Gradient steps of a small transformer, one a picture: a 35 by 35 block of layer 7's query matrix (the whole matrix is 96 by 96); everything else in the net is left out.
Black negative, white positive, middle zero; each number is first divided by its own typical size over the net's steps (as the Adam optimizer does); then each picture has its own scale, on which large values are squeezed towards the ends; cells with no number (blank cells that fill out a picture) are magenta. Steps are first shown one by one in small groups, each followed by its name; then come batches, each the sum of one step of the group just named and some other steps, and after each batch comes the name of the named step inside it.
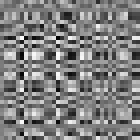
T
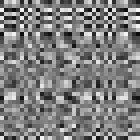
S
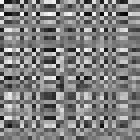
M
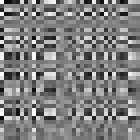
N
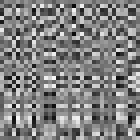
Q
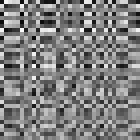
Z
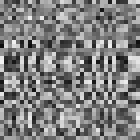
Q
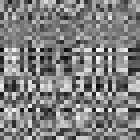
Q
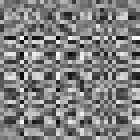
T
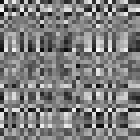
S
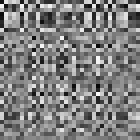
Z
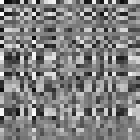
N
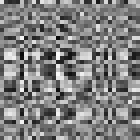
T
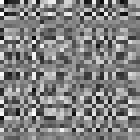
N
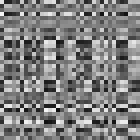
M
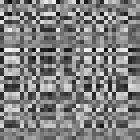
M
